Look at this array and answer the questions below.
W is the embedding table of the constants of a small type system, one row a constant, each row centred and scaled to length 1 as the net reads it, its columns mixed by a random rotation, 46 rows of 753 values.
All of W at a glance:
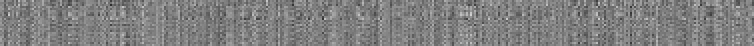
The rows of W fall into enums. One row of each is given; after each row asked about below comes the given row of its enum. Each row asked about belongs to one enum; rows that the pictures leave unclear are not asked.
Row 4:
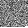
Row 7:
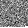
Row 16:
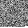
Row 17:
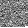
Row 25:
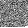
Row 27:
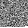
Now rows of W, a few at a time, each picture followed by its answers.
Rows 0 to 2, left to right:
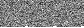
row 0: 4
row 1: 25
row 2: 17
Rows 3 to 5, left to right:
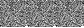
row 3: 4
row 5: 4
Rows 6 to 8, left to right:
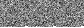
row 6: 16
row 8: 27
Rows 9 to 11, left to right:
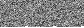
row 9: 25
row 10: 16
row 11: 17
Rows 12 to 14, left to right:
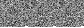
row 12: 16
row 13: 27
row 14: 27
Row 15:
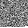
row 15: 27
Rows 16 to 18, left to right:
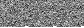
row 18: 17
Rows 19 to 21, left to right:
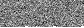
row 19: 17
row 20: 7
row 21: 4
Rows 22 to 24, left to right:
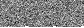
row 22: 7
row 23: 17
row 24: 4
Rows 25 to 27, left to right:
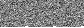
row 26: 17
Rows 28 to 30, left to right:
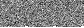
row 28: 7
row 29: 25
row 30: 4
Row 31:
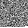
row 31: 27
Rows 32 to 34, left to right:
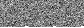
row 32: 16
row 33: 17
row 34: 27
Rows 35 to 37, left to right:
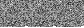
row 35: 16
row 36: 16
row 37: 25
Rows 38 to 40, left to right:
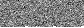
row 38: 17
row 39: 7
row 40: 25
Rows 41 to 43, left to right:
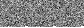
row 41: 7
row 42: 16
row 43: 27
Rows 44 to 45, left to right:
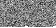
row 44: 16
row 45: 25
